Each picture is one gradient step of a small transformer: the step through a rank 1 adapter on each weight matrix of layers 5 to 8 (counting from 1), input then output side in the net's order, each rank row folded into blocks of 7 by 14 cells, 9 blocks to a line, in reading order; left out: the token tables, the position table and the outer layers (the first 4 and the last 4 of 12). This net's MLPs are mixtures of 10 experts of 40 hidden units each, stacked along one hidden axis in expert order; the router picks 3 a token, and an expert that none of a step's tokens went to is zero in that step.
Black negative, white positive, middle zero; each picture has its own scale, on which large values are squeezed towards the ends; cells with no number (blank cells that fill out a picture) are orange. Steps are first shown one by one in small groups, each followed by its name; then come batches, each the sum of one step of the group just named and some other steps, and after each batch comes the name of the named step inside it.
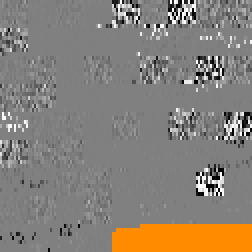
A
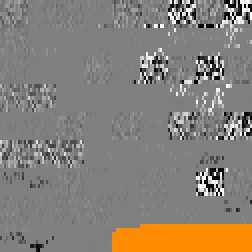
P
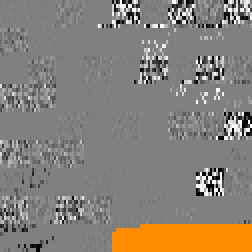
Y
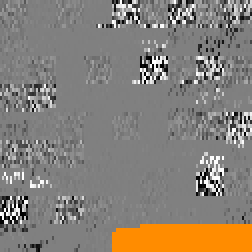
Y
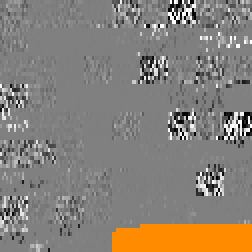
A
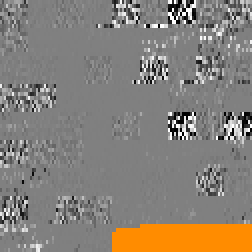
P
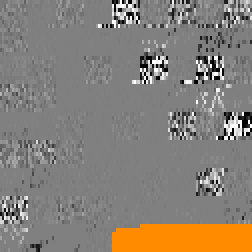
Y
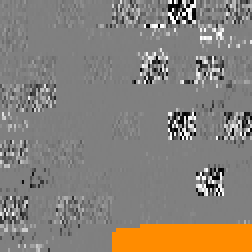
A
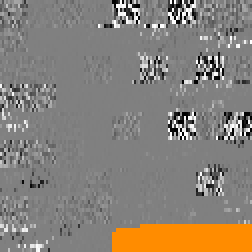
A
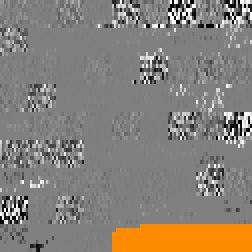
P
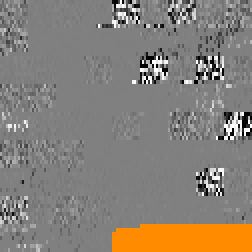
A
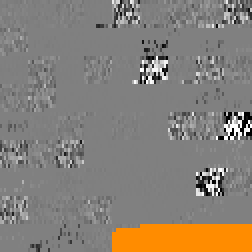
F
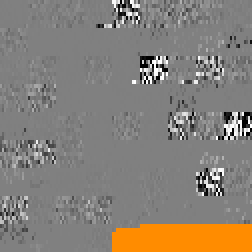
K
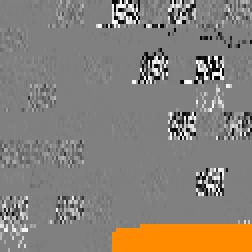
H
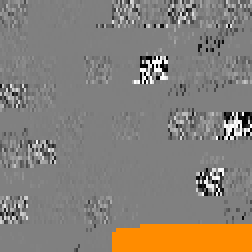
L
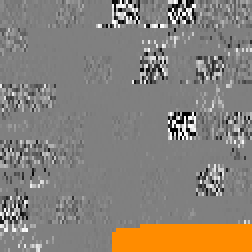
H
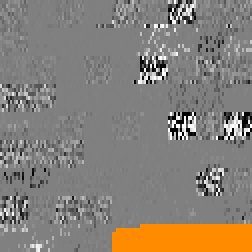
L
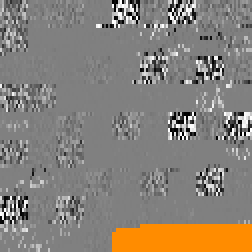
H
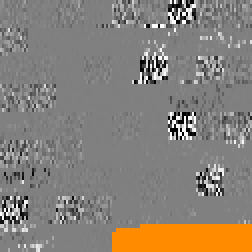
K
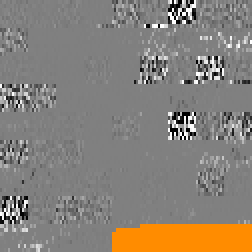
K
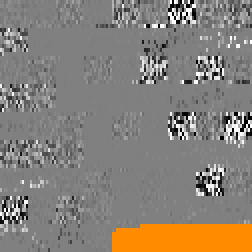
F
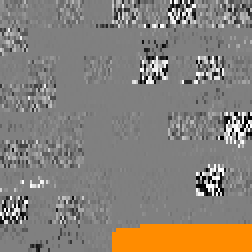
F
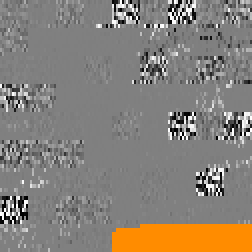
H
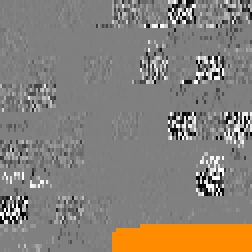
F
